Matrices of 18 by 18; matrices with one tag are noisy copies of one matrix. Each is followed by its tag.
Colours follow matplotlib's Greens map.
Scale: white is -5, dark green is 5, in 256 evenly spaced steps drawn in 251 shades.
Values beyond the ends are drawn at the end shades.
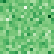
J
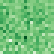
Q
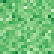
J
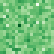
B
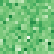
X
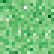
J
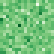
B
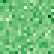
J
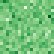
J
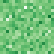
J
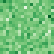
J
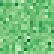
X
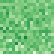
Q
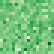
X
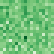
Q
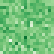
Q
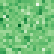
B
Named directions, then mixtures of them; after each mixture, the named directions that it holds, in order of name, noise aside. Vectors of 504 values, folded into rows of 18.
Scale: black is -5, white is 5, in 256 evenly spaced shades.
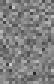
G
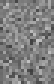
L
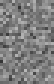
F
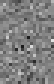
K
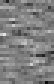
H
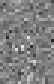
K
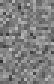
F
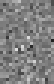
K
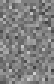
G, K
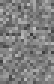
F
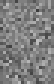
L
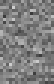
G, H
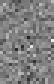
K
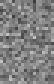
F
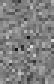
K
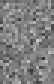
L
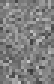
L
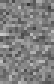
F, H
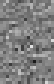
H, K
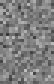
F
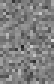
F, K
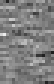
H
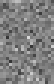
K, L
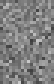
L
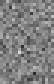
G, K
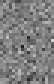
G, K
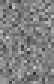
G, K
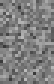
F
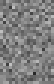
G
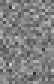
G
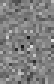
K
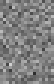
G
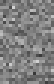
G, H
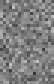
G
